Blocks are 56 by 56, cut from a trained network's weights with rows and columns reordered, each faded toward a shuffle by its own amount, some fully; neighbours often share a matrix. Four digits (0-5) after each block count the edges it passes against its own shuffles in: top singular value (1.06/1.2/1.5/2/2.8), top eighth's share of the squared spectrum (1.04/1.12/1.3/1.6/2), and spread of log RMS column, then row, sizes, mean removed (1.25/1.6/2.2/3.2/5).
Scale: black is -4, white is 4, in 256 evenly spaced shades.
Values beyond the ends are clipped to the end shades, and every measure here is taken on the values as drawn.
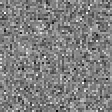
1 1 0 0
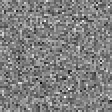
0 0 0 0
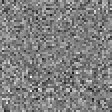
3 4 1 2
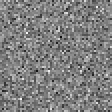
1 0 0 0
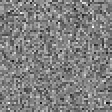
2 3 0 1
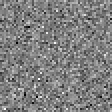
2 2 0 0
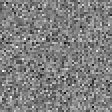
2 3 0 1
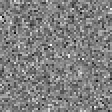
0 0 0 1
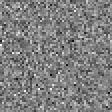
2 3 0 1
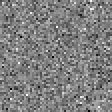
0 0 0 0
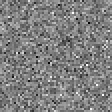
1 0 0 0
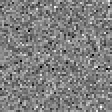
0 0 0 0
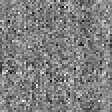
2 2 0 2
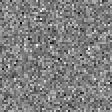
0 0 0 0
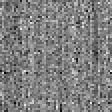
3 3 1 2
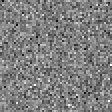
0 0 0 0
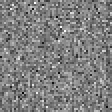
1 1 0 0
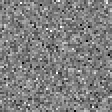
0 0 0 0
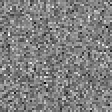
1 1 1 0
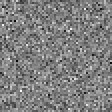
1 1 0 0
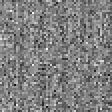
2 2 1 2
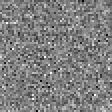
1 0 0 0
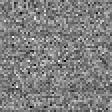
2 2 1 0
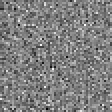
1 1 0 0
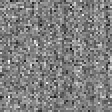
2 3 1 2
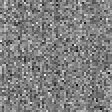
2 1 0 0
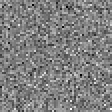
2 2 0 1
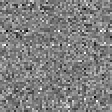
3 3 2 2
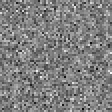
1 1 0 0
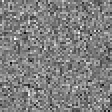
2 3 1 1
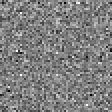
2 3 1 1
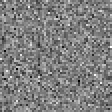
2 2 1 0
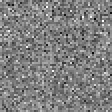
1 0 0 0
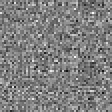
3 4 0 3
